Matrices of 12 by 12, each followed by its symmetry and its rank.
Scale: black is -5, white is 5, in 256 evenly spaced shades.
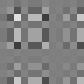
symmetric, rank one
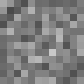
symmetric, full rank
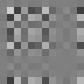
symmetric, rank one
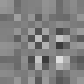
symmetric, rank two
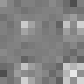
symmetric, rank two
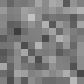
antisymmetric, full rank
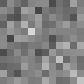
symmetric, full rank
